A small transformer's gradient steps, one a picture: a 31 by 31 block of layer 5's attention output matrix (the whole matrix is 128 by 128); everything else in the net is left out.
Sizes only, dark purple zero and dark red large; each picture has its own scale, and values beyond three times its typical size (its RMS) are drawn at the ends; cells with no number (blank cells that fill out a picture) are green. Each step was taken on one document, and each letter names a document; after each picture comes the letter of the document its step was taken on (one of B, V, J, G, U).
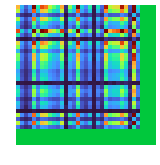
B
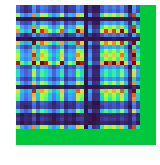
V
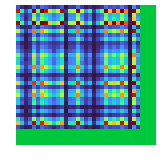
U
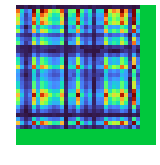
U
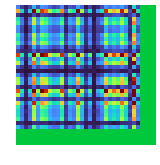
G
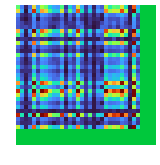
G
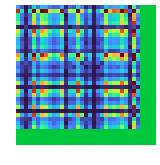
G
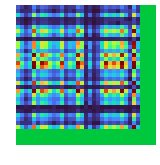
V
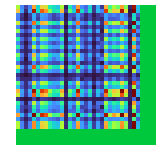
G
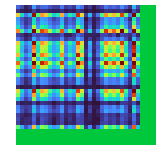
V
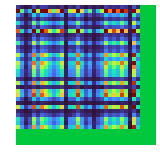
U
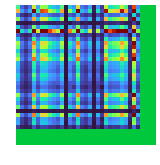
B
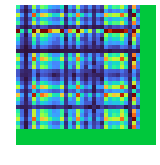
G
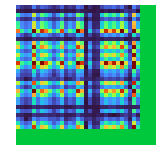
V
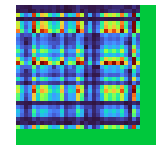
V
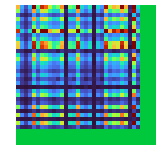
B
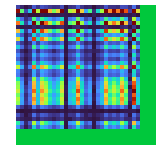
U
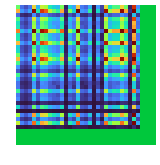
B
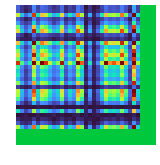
V
